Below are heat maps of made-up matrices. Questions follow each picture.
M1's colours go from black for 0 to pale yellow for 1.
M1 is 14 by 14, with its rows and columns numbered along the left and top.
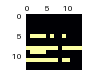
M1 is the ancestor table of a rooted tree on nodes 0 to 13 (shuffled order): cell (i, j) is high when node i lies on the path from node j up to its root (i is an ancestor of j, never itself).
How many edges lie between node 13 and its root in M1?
1
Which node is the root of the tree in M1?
8
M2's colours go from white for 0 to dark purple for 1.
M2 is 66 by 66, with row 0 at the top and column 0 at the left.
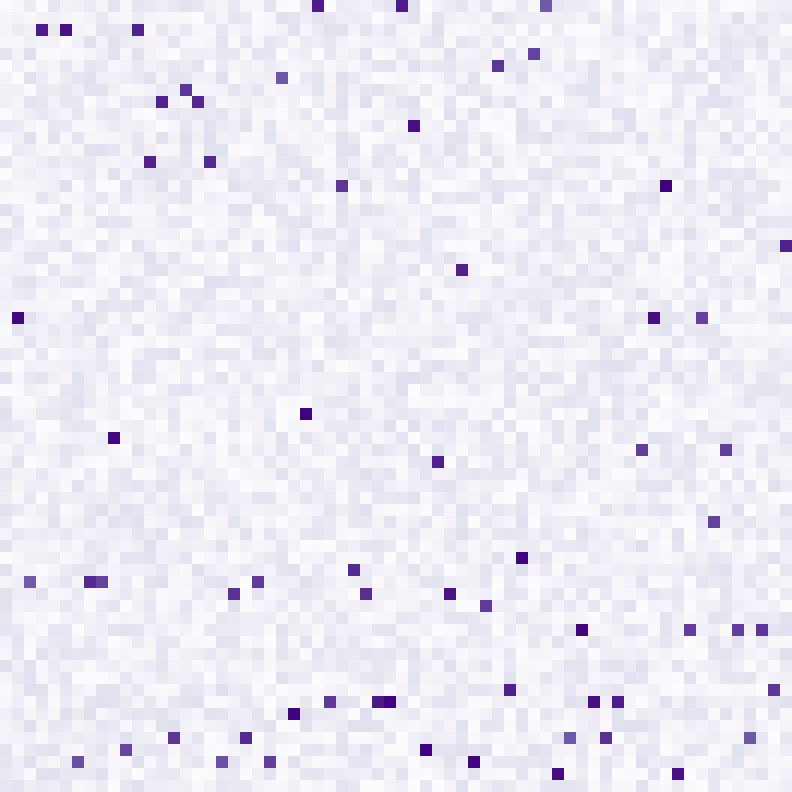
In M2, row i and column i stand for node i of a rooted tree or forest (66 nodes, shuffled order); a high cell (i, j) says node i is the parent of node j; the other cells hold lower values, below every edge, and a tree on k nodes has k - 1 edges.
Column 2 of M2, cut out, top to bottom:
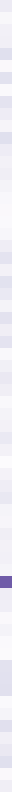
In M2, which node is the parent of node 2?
48
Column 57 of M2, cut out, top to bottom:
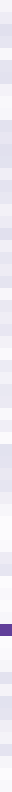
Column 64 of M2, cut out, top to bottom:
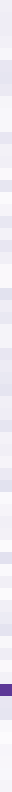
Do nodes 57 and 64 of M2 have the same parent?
no
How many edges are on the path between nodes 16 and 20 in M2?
5
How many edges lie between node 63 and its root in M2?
1
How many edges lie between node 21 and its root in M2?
2
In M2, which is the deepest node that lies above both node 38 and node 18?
63
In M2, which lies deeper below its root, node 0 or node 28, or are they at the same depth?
node 28
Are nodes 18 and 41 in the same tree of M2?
yes
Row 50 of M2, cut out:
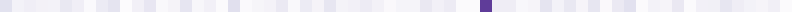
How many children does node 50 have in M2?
1
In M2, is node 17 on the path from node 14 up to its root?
no
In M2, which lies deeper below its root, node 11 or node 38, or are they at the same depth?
the same depth
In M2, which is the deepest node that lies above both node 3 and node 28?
48
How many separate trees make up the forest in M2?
3
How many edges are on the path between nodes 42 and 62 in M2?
4
